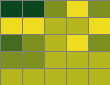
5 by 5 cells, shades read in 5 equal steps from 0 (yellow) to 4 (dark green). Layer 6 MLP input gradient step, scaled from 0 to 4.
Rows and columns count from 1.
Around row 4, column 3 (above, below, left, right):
1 1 2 1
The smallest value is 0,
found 5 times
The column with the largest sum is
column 1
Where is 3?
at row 3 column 1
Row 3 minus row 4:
1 0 0 -1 1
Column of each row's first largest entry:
1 3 1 1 1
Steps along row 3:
down down down up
